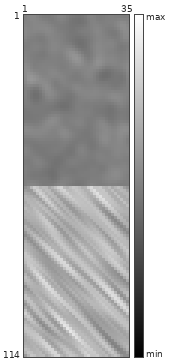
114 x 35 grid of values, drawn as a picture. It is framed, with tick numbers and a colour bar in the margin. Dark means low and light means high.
The table splits into 2 rows of 1 panel. Panel 1,1: middling, blotchy, faint in contrast. Panel 2,1: high, slanting down to the right.
